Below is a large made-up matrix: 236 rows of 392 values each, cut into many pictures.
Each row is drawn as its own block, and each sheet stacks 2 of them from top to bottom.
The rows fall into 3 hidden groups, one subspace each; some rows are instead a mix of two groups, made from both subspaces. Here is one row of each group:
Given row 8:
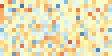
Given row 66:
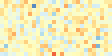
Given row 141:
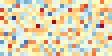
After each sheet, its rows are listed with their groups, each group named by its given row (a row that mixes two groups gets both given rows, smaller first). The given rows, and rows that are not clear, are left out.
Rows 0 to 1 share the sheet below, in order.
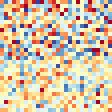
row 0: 8
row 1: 66
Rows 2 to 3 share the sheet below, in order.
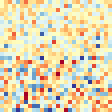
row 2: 66
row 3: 66
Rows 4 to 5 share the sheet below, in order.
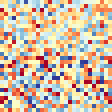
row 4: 141
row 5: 141
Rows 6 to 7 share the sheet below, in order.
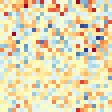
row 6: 8 and 66
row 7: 8
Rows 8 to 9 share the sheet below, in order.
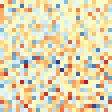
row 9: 8
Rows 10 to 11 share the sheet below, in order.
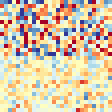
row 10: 66
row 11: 8
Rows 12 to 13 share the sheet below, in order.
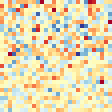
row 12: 8
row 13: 141
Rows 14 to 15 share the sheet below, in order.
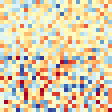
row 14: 8
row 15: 66
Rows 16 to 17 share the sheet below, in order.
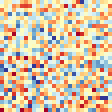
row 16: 66
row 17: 141
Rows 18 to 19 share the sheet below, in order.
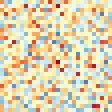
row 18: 8 and 141
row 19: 8
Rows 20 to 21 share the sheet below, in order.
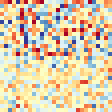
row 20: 66
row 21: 8
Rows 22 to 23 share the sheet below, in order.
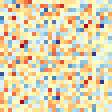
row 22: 141
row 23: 141
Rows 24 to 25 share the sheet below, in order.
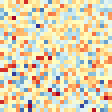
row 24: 141
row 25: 141
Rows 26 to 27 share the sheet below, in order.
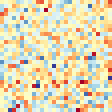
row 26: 141
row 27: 8
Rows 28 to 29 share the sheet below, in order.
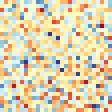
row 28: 141
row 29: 8
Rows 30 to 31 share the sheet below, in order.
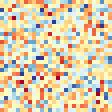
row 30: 141
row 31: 66 and 141
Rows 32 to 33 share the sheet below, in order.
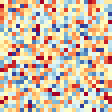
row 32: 8
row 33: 141
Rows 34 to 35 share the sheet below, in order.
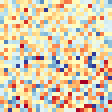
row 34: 141
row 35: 8
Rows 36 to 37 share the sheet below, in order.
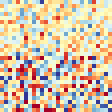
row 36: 66
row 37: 66
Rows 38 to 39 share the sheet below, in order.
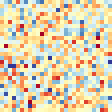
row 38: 66
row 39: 8 and 141
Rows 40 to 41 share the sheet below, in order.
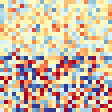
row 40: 8
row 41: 66
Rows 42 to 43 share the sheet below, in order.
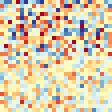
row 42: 66
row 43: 141
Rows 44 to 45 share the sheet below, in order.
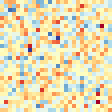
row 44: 141
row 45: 66
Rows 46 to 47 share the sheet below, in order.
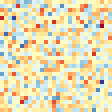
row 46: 141
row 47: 141
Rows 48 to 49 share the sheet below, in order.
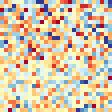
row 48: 141
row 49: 8
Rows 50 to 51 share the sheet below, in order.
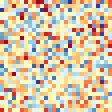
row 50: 141
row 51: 141
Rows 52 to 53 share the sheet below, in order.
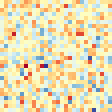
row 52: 66
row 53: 141
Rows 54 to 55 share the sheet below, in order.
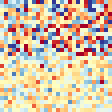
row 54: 8
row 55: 141
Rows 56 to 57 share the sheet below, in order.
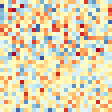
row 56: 8
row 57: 66
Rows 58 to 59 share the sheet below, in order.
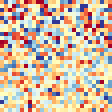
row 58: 141
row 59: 141
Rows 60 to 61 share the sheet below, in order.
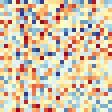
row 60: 66
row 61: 66
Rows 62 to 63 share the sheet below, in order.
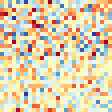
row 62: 141
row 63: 66
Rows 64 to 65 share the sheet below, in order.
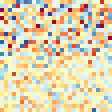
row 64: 141
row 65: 141
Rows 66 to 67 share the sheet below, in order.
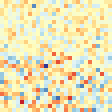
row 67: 141
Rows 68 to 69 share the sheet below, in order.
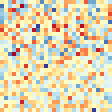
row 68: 8
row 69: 141
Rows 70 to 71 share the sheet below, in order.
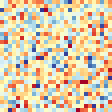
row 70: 141
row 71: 8
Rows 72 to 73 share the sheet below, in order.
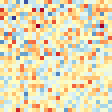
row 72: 141
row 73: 66
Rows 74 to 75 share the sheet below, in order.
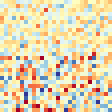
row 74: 141
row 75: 66
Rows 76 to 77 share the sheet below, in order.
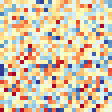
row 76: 141
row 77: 8 and 141
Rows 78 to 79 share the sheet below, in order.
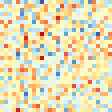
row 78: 66
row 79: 66
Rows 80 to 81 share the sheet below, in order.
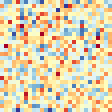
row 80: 66
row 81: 66
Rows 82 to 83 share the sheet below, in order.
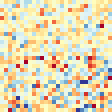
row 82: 141
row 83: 8
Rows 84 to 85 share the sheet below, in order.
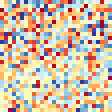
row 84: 141
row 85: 8
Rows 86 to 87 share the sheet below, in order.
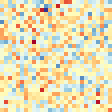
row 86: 8 and 141
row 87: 66
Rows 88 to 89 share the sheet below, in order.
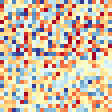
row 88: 8 and 66
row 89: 8 and 66
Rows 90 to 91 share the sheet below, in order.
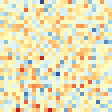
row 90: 8 and 141
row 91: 66
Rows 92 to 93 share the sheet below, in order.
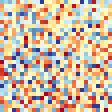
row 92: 66
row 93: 8
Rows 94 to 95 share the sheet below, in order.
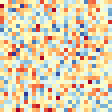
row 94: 8
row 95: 66
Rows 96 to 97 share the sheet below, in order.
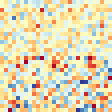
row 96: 141
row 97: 8
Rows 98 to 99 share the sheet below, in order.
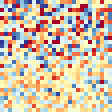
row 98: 141
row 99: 141
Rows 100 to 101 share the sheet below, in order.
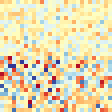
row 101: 8 and 141
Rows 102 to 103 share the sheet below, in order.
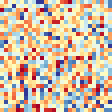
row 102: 141
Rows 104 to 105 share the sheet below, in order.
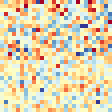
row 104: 8
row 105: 66
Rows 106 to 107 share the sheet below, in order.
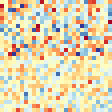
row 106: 8
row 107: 66
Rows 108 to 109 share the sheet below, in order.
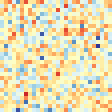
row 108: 66
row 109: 66
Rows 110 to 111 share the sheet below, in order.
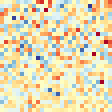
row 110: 141
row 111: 141
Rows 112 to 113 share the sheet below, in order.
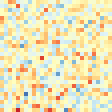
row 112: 141
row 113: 66
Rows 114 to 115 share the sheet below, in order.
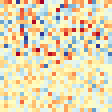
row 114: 66
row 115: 141
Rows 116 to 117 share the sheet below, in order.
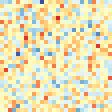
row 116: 66
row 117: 8
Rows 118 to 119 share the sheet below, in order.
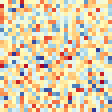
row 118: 8
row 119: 141
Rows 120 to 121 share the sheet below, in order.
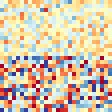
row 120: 141
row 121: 141
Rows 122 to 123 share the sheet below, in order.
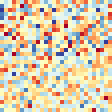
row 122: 8 and 141
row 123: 141
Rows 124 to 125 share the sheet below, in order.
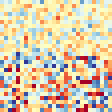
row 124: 66
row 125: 8 and 66
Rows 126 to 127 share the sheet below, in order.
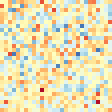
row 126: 8
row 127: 66
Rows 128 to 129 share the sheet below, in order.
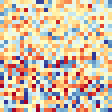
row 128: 141
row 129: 8 and 66
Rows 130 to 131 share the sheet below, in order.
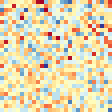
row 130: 141
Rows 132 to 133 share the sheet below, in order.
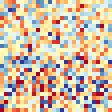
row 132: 141
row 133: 66
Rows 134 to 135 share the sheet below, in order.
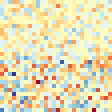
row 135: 141
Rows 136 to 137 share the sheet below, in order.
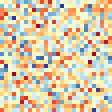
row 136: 141
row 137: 141
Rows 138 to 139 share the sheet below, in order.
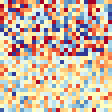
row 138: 8
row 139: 141
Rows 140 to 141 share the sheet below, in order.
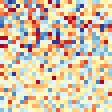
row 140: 141
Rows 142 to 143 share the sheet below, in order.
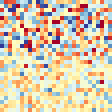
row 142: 141
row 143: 141
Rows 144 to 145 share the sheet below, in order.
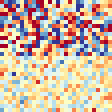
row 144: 141
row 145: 141
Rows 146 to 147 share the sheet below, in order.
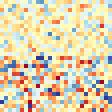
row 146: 141
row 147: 141
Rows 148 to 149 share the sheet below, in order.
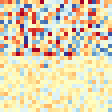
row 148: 66
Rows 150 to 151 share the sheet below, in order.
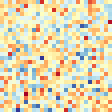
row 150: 8
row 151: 66
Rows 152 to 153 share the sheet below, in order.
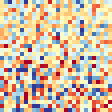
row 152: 66 and 141
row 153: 66
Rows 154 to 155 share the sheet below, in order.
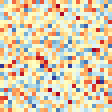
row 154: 8
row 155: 141
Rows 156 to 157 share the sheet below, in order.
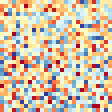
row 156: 8 and 66
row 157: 8
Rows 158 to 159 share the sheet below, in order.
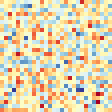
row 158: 66
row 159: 66
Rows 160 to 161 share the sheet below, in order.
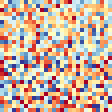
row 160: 141
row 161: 8
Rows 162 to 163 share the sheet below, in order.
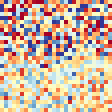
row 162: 8 and 141
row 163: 141
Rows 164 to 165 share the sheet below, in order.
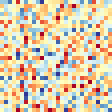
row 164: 66
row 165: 66
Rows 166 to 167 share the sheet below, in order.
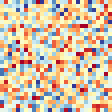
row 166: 8
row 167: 8 and 66
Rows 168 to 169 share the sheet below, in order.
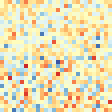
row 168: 66
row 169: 8 and 66
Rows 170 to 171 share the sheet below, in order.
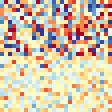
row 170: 8 and 66
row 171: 141
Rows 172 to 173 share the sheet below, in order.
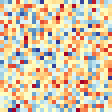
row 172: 66
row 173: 8
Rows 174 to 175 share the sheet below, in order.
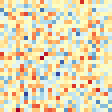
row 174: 66 and 141
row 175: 66
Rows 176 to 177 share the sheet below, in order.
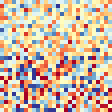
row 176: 8
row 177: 66
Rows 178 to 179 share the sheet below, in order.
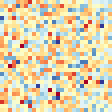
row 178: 141
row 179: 141
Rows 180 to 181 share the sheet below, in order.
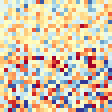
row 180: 8
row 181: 8
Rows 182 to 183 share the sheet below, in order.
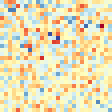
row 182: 141
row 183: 66
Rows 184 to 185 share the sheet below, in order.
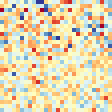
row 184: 141
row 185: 141
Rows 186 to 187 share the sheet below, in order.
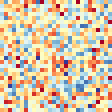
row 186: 8
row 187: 8 and 66
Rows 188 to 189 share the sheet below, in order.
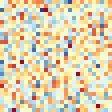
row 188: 141
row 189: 8
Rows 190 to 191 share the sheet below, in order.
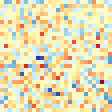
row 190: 66
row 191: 141
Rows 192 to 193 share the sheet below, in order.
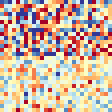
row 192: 66
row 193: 66
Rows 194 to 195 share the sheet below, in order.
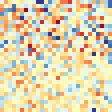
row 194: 141
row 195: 66 and 141
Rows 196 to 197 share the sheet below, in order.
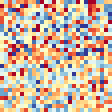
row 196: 8
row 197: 141
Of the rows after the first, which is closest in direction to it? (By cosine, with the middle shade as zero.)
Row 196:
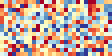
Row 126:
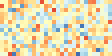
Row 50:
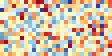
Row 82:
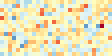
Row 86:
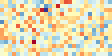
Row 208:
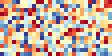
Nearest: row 126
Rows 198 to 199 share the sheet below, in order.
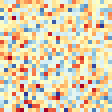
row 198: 141
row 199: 66 and 141
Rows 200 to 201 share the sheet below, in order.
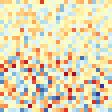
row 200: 66
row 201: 66 and 141
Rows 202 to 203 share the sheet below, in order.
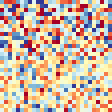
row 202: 141
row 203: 66
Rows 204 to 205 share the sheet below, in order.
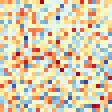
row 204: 66
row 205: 8
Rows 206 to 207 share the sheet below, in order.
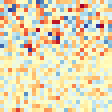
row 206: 141
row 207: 66
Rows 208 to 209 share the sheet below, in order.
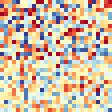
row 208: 66 and 141
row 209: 66
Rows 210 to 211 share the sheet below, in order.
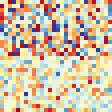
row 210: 8
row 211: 66
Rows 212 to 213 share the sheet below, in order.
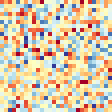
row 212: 66
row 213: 8
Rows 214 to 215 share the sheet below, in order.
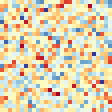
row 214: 141
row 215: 141
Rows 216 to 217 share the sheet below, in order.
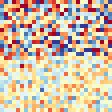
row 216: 8
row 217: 8 and 66
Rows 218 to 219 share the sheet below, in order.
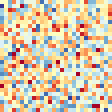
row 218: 8
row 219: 8
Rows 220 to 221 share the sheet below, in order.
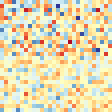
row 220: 8
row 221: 66
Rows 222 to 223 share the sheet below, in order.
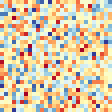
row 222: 141
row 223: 8 and 66
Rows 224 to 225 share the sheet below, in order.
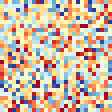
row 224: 8
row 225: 8
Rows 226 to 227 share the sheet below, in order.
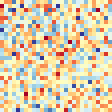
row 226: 8
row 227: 66
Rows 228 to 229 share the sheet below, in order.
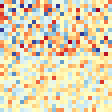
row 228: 8
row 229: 141
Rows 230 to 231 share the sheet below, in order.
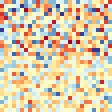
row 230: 8
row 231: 141
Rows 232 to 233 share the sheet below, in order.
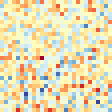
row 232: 8
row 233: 66
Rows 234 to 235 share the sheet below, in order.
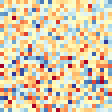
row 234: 141
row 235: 141
